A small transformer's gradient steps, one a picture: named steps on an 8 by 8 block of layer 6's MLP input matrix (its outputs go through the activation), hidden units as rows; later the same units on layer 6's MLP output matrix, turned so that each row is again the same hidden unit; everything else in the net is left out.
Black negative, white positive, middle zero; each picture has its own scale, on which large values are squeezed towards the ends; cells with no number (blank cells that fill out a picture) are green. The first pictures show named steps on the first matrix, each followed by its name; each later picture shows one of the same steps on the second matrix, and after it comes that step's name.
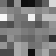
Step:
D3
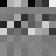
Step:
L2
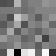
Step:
D3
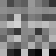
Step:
D3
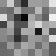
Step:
L2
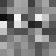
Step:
L2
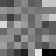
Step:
D3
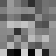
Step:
D3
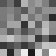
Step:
D3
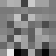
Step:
D3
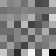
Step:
D3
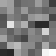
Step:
D3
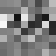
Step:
L2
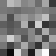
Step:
D3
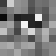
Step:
L2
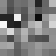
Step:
L2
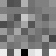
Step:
D3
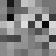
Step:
L2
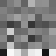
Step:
D3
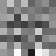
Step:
D3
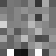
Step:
D3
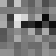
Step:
L2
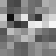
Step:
L2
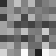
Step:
D3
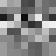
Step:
L2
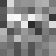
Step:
L2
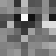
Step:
L2
